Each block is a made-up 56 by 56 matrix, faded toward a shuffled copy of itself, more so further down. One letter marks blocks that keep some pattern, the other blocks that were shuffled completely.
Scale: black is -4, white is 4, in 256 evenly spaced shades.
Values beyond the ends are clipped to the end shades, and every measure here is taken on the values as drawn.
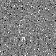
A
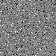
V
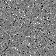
V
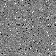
A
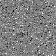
A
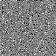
A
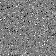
V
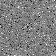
V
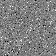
V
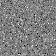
A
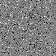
A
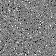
V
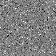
A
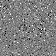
A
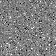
A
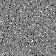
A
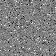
A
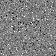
A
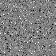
A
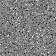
V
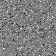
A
